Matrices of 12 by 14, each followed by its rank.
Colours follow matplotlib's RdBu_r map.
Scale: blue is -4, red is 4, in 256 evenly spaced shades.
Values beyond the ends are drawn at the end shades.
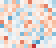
full rank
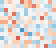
full rank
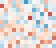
full rank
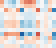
two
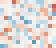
full rank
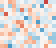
full rank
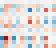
two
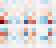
two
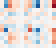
two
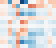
two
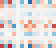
two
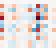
two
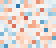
full rank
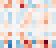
two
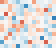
full rank
